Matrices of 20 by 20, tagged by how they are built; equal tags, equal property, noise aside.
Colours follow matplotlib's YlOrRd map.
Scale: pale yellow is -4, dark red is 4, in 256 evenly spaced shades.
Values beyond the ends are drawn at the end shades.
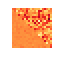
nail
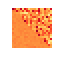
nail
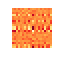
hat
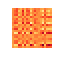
hat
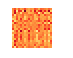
hat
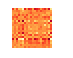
hat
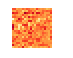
hat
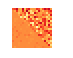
nail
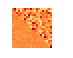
nail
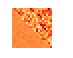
nail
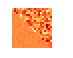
nail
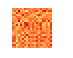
hat
